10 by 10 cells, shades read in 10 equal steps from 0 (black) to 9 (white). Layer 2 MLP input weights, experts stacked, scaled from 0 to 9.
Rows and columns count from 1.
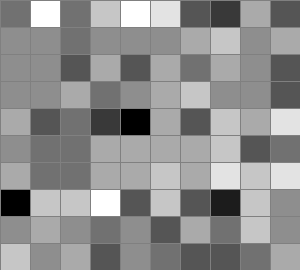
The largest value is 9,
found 3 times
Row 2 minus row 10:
-2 0 -2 2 0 1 3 4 1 0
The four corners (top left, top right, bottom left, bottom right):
4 3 7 6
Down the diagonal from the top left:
4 5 3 4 0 6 6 1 7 6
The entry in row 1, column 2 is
9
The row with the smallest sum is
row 5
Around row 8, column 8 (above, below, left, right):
8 4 3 7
